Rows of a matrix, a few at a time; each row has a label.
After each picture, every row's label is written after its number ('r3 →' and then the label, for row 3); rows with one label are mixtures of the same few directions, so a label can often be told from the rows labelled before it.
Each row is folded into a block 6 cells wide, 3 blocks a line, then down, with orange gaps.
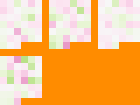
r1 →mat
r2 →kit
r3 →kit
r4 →kit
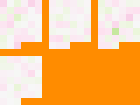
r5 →kit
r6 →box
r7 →mat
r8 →mat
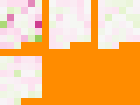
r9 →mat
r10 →mat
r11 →mat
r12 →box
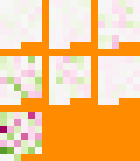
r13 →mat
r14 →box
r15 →kit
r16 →mat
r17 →kit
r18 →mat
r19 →box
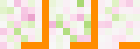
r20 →mat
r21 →mat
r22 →kit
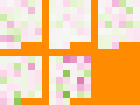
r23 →box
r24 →kit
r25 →kit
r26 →kit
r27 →box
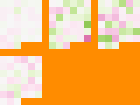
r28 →kit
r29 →mat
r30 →box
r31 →box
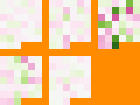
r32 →box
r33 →kit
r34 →kit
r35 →kit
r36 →mat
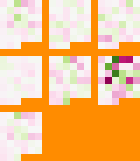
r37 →kit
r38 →box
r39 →box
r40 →mat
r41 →kit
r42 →kit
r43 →kit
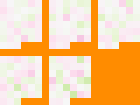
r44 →mat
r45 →box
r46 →box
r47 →mat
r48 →mat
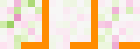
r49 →kit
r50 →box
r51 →kit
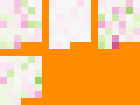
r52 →kit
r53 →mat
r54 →kit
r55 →mat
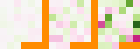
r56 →kit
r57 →box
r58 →mat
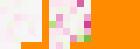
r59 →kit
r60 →mat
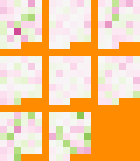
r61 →mat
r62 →mat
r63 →kit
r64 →kit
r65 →mat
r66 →mat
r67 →kit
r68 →mat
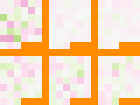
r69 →box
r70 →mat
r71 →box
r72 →mat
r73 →mat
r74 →kit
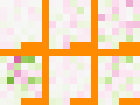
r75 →kit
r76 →kit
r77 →box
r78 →kit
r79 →kit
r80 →kit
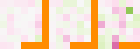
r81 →mat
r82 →box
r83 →kit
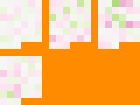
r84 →box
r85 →box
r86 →kit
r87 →box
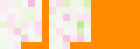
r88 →mat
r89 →box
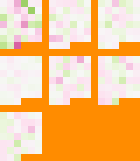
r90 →kit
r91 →box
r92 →kit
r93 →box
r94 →kit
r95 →kit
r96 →mat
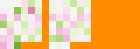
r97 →kit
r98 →box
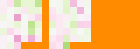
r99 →box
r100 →kit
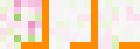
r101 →box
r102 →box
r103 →kit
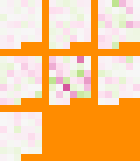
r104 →box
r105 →mat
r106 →kit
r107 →mat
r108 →mat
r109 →box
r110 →box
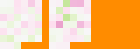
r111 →box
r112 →kit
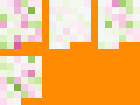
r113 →kit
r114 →mat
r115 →kit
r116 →mat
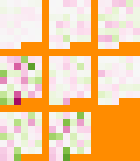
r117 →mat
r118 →box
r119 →box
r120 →kit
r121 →kit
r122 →box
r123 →kit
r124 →kit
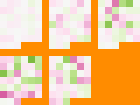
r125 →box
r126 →mat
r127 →kit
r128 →box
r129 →kit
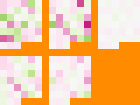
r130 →box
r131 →mat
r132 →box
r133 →mat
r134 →mat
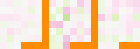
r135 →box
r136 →kit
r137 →box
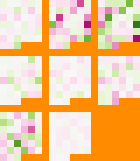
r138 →kit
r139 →mat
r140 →mat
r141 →mat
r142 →box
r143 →kit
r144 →mat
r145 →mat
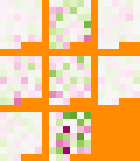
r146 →box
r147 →mat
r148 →mat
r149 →kit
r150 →box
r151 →mat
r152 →mat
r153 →box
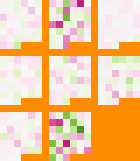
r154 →kit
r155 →kit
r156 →mat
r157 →box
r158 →kit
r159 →box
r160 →mat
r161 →mat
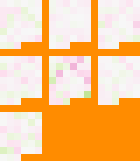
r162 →mat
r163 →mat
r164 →mat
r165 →box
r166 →mat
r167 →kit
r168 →box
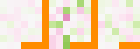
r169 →box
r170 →kit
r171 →mat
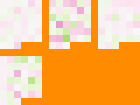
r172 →kit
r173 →box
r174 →box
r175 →box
